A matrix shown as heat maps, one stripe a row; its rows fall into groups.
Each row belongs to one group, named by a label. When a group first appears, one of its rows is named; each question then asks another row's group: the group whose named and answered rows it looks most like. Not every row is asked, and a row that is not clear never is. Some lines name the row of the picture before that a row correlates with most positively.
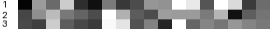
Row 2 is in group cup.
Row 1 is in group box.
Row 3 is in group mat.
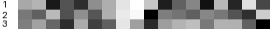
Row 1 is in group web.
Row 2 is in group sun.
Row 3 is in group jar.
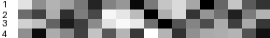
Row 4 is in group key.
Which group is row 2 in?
sun
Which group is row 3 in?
web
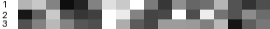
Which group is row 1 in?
web
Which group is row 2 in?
mat
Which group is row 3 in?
cup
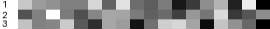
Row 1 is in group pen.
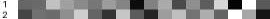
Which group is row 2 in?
jar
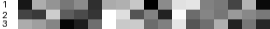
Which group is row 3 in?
web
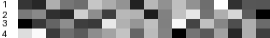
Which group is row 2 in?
jar
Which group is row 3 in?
mat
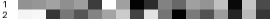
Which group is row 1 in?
cup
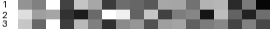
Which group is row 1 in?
pen
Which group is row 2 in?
web
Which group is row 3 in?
pen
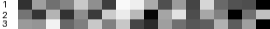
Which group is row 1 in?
jar
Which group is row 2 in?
sun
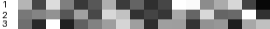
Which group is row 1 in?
box
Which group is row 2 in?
mat
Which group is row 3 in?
sun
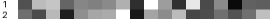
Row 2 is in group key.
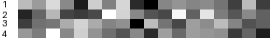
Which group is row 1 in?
pen
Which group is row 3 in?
key
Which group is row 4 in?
pen
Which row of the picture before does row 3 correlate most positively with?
1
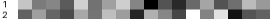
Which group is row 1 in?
sun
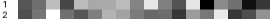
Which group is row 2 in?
cup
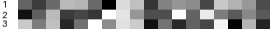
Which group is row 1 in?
jar
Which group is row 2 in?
mat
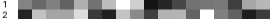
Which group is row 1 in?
sun
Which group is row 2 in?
jar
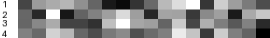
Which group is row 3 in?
mat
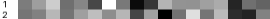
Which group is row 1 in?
cup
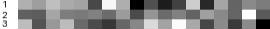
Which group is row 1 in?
cup
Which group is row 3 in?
box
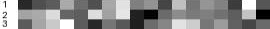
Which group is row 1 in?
mat
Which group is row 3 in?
box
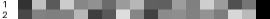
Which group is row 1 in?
jar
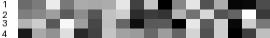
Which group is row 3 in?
cup
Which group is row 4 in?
cup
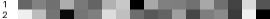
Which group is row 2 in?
web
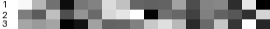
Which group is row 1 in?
web
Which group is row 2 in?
sun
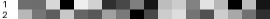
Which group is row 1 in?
pen
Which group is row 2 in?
box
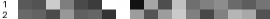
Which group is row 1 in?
mat
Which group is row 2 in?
jar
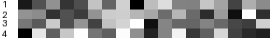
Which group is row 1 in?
key
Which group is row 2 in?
web
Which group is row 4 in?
jar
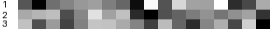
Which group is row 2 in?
pen
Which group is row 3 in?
pen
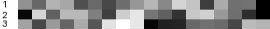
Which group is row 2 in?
jar
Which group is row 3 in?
sun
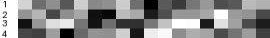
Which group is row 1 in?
sun
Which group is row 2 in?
jar
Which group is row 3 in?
box
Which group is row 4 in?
key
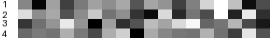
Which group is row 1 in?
key
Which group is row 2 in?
pen
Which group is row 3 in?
box
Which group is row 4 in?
mat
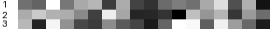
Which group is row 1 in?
pen
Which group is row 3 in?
box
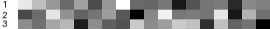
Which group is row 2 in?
cup
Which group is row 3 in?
box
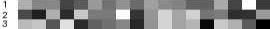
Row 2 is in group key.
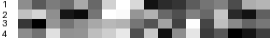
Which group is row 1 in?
sun
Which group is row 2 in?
web
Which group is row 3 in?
key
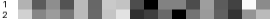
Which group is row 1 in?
sun
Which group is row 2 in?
sun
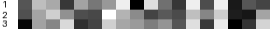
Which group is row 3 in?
cup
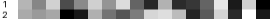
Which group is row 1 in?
pen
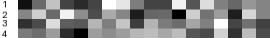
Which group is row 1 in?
mat
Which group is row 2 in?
cup
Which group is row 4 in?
web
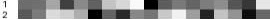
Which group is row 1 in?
sun
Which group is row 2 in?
box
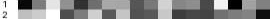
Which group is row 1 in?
cup
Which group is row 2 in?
pen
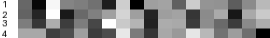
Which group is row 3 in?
sun
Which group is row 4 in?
jar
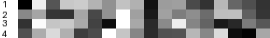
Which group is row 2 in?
jar
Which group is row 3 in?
jar
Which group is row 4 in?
cup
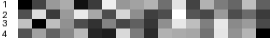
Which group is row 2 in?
jar
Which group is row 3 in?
box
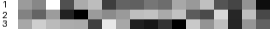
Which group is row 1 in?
pen
